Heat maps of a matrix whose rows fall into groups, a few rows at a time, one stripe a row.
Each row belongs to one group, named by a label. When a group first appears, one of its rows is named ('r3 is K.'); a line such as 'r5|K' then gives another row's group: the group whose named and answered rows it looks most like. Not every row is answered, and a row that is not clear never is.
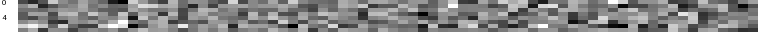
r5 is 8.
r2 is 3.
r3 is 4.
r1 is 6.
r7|6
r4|4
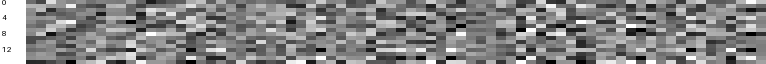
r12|3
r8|6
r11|8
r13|8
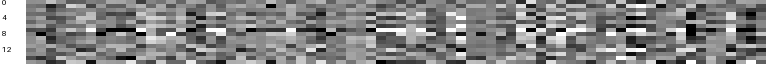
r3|3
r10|6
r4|6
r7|3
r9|6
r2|6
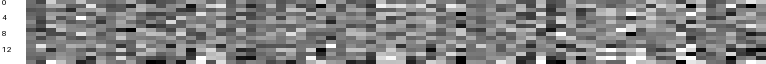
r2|8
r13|3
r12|6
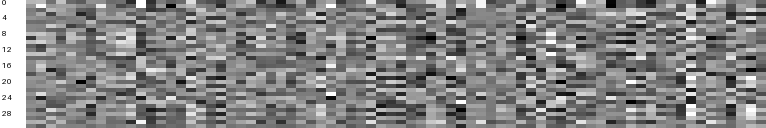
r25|6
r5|3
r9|4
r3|6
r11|4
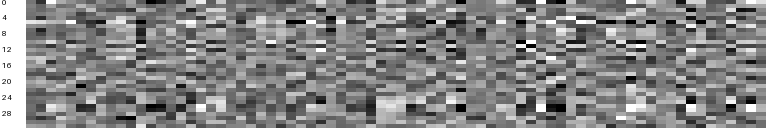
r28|4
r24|3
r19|6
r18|8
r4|4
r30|3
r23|8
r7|4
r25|3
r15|6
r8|4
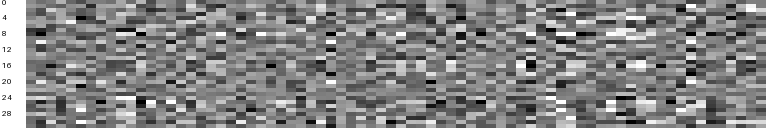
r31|4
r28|8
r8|4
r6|6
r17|3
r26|4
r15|3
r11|4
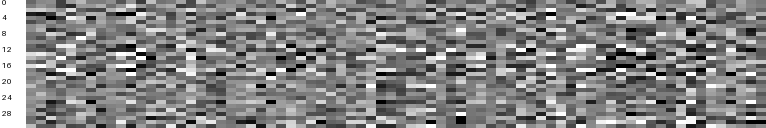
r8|3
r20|6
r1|8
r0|4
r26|6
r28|6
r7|6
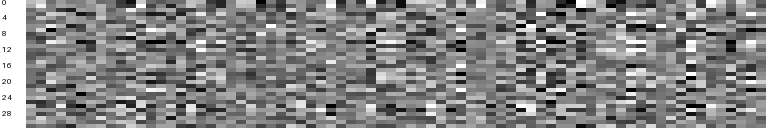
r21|8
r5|3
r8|4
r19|3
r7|6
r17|3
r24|8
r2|8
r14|4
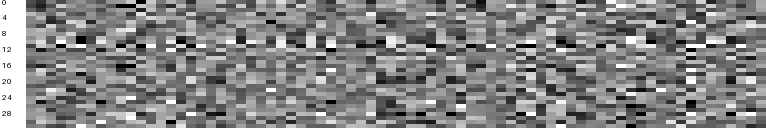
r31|6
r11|4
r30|4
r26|6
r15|4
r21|8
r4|6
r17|4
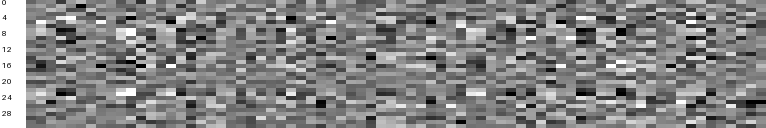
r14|4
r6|6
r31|3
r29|4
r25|6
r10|8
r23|8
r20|8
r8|8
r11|4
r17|8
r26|3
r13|3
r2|3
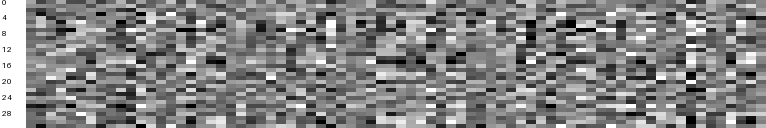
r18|3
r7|8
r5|4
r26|8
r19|3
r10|3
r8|4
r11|4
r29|3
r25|6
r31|4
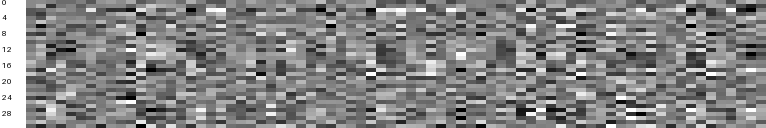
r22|3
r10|8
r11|6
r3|4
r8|4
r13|6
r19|4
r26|3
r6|4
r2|3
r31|4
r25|8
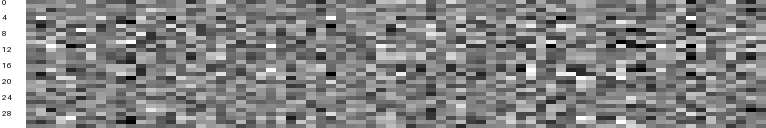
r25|8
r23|4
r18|4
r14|3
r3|3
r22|6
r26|6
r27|6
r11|3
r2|6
